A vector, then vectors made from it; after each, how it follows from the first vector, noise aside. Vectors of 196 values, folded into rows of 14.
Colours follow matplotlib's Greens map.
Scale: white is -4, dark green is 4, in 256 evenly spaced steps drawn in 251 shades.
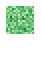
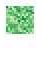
sign-scrambled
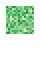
negated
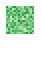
negated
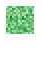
copied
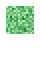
copied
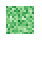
negated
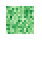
sign-scrambled
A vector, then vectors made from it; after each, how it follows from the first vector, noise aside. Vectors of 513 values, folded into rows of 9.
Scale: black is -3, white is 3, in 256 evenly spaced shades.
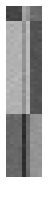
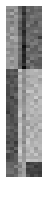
reversed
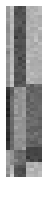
wrapped around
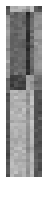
wrapped around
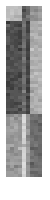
negated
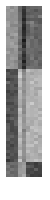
reversed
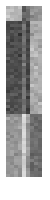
negated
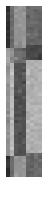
wrapped around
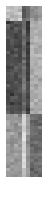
negated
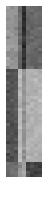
reversed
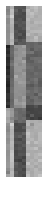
wrapped around
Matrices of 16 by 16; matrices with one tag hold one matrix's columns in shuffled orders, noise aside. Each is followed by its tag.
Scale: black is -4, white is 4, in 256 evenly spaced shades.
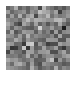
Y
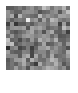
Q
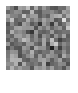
Q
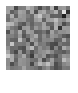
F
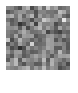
Q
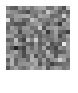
Q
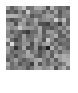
Q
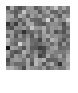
Q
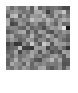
Y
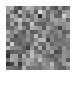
F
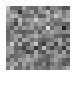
Y
